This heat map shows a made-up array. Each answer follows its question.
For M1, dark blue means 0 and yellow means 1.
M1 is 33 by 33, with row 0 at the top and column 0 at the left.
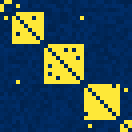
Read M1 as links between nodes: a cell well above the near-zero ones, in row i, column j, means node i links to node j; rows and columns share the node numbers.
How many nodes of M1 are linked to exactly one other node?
1
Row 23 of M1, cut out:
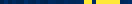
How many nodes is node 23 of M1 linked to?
8
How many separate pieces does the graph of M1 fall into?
2
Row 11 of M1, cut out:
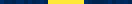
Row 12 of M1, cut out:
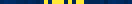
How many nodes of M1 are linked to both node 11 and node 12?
6
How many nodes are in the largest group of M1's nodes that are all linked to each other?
8
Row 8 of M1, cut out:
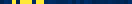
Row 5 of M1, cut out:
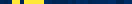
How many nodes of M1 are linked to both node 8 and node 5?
5
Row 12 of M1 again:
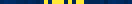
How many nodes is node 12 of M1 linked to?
7
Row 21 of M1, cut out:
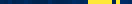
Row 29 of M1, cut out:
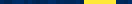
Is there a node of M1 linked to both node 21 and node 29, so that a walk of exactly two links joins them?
yes
